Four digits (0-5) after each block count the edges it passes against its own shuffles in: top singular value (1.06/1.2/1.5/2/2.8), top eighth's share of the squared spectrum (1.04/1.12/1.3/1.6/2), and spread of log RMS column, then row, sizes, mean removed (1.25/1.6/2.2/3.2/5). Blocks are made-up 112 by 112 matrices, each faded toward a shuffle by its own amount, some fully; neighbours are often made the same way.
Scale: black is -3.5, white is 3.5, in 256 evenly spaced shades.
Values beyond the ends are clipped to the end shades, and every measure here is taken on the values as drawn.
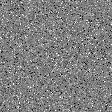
0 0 0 0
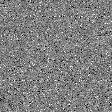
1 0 0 1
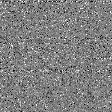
1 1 0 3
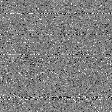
2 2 0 3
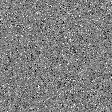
0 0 0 0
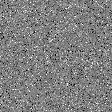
0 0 0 0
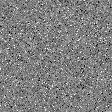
0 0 0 0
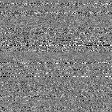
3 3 0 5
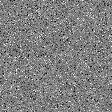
0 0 0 0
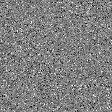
0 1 0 2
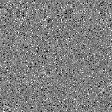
4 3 2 2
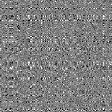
5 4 3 3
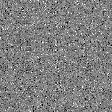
3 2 0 1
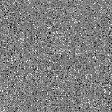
4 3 2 2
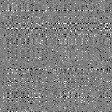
5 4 3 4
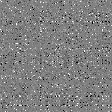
4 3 1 2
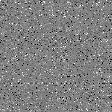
3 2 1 1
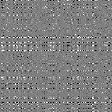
5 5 3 4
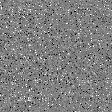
3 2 1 1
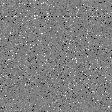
3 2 0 1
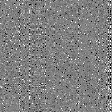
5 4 3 1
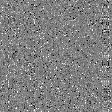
3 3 2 0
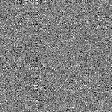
4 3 2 2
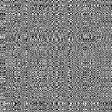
5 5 4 4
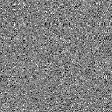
4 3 2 2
